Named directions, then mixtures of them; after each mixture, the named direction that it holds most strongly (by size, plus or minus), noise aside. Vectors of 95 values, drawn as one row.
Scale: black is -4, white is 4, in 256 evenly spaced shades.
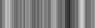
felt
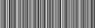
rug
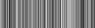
rug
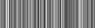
rug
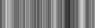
felt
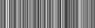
rug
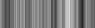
felt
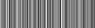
rug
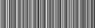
rug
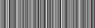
rug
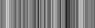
felt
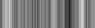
felt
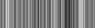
felt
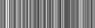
rug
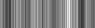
felt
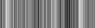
felt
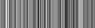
rug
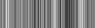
felt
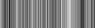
felt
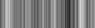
felt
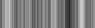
felt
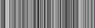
rug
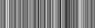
rug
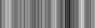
felt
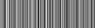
rug
